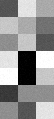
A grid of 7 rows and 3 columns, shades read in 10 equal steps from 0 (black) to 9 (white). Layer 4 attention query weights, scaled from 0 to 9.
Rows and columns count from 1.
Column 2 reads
8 6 7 0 0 5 3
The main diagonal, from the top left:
3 6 3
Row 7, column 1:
5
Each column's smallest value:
2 0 3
